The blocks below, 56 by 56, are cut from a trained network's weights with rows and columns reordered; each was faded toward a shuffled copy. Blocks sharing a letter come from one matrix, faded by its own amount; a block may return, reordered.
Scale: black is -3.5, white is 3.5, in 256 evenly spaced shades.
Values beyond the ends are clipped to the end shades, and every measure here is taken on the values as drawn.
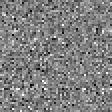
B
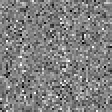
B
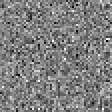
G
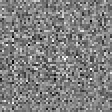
G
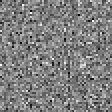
G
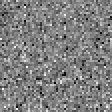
B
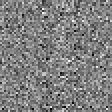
G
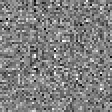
G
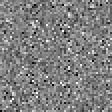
B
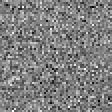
G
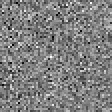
G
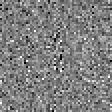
B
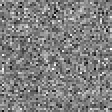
G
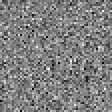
G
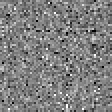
B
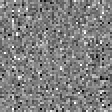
B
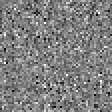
B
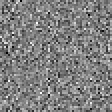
G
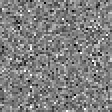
B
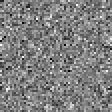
G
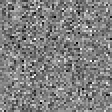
G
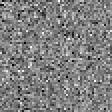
G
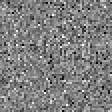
B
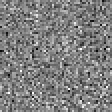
G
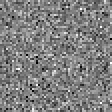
G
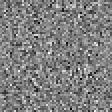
G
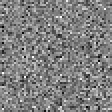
G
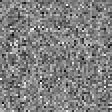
G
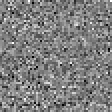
G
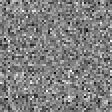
G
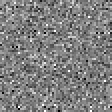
B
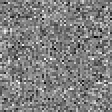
G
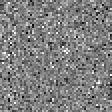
B
